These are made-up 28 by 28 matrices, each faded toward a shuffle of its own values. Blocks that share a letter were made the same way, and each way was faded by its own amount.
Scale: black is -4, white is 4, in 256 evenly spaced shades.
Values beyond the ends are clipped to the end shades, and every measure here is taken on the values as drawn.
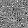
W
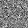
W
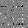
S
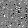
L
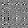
S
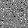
L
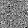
W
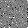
L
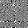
S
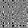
S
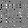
S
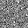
W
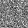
W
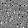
L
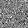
W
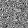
W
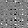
S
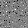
L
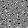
L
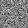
W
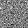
W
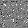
L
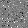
L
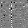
S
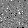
L
